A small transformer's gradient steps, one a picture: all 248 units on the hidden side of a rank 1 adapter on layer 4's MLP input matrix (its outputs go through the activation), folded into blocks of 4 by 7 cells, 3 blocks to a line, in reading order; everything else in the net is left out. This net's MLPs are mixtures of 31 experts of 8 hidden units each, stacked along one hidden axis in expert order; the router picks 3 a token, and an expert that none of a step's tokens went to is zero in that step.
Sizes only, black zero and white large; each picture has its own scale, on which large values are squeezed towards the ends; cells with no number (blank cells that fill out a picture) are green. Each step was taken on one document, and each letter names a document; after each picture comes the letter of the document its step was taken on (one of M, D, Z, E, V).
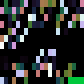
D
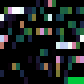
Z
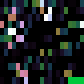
D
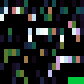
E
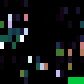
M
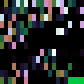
D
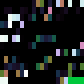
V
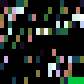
E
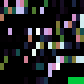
E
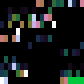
V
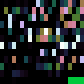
Z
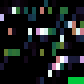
E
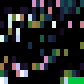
V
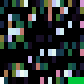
D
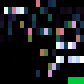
Z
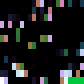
V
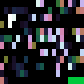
Z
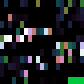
M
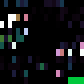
M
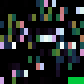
Z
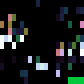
M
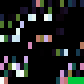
V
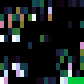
V
